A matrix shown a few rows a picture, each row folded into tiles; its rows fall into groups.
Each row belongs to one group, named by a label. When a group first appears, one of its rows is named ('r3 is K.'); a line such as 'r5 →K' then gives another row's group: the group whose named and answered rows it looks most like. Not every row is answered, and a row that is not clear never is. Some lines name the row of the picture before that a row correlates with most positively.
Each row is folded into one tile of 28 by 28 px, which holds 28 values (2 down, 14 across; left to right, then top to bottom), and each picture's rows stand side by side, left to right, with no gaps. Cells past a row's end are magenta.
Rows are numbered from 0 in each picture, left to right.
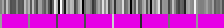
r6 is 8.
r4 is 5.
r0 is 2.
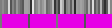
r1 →5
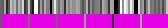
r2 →5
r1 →2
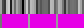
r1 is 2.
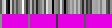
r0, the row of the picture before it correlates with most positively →2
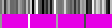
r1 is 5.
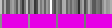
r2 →2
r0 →8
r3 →8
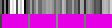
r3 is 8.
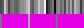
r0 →8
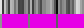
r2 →8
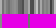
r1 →2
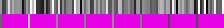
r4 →2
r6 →5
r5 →8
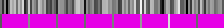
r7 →5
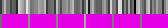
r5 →2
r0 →8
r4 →2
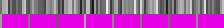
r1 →8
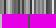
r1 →5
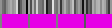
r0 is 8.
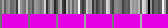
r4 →8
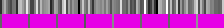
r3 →5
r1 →2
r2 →2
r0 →8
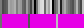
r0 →2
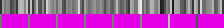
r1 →8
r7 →5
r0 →8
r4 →8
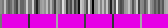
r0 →8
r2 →2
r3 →5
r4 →5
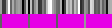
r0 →2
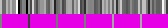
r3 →8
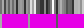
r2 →8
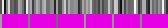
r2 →2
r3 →2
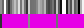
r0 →5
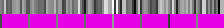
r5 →8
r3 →8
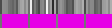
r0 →8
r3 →8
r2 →8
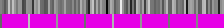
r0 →2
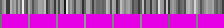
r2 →5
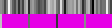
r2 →5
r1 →8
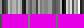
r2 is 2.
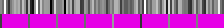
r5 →5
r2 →5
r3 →2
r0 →5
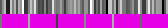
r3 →2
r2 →5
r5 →2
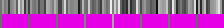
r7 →8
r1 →8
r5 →8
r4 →2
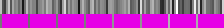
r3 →2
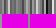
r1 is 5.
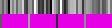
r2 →5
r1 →2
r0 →5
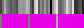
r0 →8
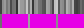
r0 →8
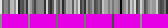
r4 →5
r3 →8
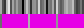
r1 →5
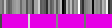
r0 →5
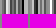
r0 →2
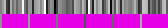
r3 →5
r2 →8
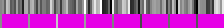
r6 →5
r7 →8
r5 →5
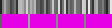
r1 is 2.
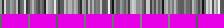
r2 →2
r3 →5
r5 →2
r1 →8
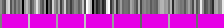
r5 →8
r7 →8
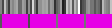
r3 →8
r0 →5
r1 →5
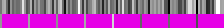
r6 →8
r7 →8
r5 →5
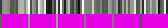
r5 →5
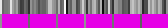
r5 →2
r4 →8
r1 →8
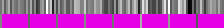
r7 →5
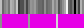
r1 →2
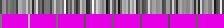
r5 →2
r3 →2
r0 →8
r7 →5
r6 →5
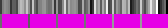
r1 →5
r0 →8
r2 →2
